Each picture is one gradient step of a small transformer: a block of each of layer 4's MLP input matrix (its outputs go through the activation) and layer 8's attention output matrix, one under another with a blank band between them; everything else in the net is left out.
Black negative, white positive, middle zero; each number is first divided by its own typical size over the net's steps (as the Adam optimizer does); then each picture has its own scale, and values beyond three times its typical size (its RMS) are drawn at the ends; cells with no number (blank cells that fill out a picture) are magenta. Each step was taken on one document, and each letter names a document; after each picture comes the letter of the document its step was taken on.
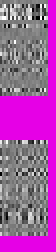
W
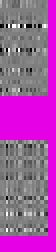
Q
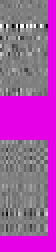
Q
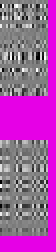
W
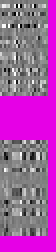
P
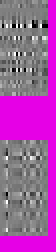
P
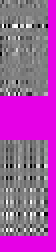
Q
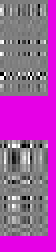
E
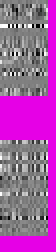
W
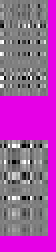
E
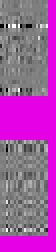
Q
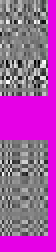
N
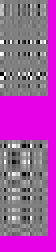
E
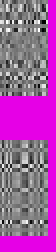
N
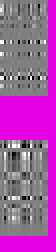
E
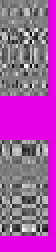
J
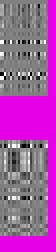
E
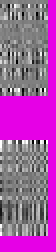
W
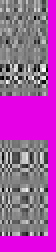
N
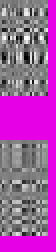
J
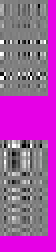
E
